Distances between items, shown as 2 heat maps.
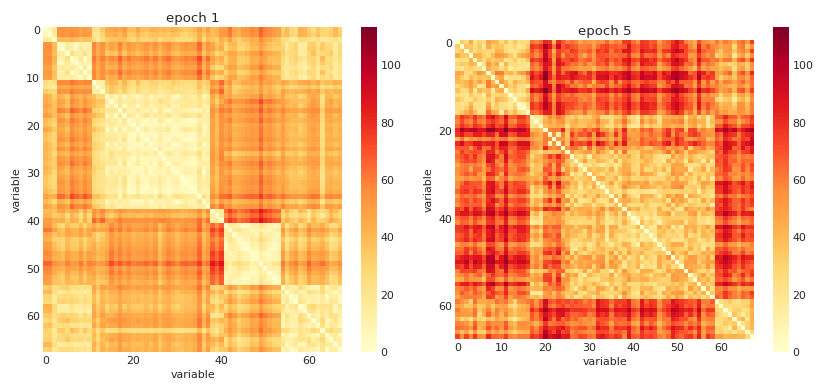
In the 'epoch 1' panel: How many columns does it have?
68
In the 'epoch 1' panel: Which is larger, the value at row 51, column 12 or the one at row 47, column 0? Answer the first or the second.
the second
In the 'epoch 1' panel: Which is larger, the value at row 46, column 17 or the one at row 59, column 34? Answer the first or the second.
the first
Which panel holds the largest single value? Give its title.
epoch 5
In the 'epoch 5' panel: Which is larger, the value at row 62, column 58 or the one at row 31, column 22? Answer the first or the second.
the first
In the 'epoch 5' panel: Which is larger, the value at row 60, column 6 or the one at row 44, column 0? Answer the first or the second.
the second
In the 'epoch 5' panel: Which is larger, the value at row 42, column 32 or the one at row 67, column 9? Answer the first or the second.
the second
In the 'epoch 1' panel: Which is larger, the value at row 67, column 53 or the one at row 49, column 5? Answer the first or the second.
the second
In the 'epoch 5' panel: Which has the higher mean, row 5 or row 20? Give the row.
20
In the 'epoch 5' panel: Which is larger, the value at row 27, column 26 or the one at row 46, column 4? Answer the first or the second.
the second
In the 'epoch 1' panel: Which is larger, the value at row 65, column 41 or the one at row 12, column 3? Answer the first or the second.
the second
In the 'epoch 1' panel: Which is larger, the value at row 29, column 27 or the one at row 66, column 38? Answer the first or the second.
the second
